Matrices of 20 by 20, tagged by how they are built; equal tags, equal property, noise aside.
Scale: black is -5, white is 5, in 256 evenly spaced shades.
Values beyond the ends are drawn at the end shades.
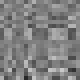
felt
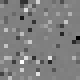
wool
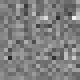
felt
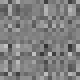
felt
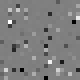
wool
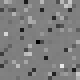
wool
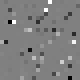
wool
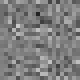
felt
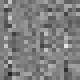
felt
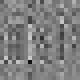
felt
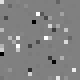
wool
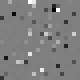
wool
